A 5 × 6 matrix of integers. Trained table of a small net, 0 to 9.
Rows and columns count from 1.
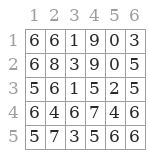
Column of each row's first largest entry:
4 4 2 4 2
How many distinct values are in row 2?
6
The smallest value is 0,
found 2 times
